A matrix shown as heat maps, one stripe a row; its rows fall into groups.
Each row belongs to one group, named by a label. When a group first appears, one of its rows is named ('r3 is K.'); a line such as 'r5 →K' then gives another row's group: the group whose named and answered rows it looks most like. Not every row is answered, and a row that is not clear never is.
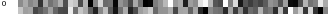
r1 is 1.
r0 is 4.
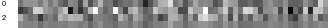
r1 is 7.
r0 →4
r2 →4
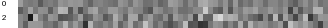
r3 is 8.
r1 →7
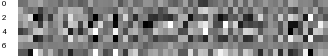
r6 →4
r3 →4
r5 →1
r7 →7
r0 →8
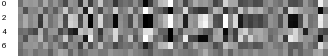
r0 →4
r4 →8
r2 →4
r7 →7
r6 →4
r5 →8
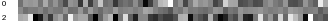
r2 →1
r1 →8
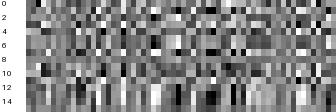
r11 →7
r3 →7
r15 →8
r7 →8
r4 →1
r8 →4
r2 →4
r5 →4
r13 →8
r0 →7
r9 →1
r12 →8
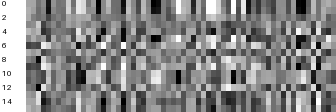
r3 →1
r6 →7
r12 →7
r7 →1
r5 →4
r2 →4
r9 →7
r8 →7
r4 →1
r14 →1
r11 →8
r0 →4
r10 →8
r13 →1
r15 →1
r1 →4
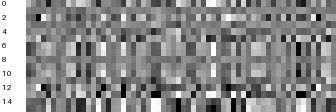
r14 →8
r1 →8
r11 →4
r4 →4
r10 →7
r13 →4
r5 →1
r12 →1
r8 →7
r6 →7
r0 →4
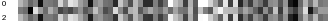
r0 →4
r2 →4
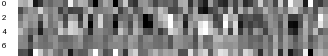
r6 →7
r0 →1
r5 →7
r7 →7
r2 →4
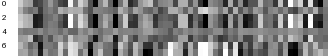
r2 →1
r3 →1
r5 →1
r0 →1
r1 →4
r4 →8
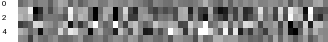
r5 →7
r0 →7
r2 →1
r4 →4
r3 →7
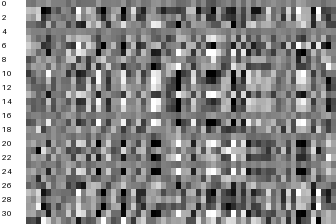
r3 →8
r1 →1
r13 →4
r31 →7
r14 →8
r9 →4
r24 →4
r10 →8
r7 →4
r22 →4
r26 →8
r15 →8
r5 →4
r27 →1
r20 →4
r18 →1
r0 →8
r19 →4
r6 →1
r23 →7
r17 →8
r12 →8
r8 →7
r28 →1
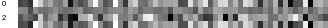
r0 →7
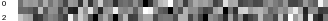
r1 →8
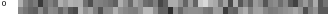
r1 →8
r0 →4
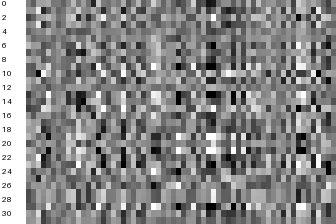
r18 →1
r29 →8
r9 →8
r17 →1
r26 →4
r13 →8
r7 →8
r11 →1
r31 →1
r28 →7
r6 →1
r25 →7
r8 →1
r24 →8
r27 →7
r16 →8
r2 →7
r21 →4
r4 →8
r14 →8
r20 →7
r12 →4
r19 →4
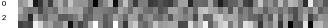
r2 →7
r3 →7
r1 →4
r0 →1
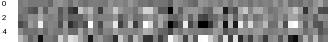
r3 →8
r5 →4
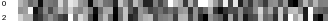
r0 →4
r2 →1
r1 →1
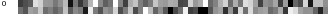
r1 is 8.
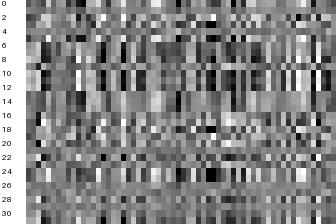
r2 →7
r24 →8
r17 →7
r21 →7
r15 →8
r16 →7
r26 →8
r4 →4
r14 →8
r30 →1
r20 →7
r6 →1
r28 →1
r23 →7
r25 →8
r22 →1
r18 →8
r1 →8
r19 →7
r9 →7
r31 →1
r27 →7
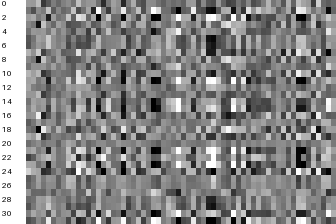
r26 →7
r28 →8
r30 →4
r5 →8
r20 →7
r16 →1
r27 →8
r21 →4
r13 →1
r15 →4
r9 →4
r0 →1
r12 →4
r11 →4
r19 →1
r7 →1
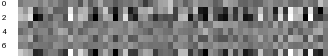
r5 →1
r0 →4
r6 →7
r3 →7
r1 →1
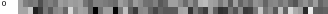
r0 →4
